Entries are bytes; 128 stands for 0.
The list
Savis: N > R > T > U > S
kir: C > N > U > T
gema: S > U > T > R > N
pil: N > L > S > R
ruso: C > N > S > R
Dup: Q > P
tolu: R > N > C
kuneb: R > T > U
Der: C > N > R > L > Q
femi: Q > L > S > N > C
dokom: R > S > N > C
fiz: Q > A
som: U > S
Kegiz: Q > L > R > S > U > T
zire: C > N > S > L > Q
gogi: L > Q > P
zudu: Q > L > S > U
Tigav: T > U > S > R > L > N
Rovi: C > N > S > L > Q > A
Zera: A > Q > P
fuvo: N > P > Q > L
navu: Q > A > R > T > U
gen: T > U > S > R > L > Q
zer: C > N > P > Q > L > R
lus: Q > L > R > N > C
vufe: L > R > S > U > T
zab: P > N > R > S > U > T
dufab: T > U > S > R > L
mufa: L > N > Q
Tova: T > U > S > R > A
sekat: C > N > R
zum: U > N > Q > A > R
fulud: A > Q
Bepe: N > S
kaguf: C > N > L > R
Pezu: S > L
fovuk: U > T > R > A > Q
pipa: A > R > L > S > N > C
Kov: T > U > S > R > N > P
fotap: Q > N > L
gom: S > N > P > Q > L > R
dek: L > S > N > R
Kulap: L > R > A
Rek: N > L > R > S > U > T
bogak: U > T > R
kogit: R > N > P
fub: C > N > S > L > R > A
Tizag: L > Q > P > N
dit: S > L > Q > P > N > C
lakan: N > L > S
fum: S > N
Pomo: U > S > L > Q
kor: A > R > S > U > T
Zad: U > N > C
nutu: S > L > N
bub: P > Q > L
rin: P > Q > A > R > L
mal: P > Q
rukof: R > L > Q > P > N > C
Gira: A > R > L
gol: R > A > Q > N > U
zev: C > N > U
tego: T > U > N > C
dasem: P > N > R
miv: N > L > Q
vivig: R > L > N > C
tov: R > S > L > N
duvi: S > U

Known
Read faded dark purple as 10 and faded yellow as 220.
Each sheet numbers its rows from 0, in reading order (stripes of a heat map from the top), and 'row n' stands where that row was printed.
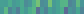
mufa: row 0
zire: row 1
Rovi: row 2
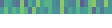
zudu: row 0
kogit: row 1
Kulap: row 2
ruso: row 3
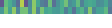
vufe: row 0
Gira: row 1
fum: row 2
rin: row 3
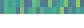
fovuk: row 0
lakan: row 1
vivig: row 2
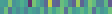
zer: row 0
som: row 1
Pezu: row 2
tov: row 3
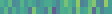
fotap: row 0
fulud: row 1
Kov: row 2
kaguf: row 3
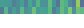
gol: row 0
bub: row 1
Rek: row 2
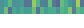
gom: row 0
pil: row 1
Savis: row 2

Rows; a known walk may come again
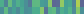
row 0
Tizag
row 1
gema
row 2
Tova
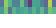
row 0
pil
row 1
duvi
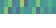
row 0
dokom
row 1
zer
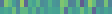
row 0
Tigav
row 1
fotap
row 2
tov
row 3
fub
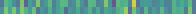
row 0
Kegiz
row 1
dit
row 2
Rovi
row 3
Bepe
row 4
bogak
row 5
gol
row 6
fovuk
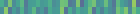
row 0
rukof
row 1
mufa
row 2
pipa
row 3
Der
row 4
kor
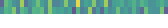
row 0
Savis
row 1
zab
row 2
Zad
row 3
tolu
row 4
miv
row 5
fiz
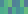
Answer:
nutu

